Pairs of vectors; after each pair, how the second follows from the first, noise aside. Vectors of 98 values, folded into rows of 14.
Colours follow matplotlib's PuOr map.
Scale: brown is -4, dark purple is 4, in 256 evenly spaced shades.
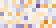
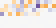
partly zeroed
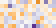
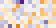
reversed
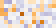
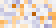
reversed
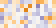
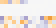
partly zeroed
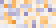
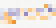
partly zeroed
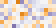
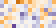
sign-scrambled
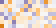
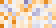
sign-scrambled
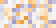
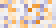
reversed
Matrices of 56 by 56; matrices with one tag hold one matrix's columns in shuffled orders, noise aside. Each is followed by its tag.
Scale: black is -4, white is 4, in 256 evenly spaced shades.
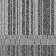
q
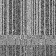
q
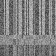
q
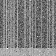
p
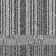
q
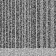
p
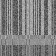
q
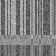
q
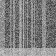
p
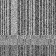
q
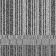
q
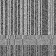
q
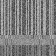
q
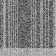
p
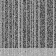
p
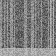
p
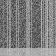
p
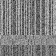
q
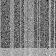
p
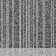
p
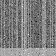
p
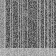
p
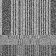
q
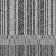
q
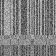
q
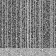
p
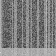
p
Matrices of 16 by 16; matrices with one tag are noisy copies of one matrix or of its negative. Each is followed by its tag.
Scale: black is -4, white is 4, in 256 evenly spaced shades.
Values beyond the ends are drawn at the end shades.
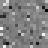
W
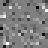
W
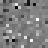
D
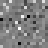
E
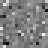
W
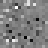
D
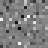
E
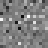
E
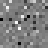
E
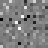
E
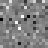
E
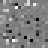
D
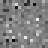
D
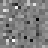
D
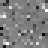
W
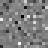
E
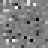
D
